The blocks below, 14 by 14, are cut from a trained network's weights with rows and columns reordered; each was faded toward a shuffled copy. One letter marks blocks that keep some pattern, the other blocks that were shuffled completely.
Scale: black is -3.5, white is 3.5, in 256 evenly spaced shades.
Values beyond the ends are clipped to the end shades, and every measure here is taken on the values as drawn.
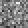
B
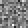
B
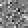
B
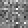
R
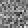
B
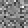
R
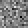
R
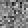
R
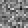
B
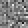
B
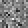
B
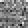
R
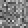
B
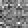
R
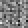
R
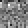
R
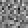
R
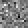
B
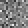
R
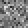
B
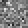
B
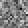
B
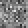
B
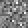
B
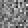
R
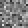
B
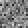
B
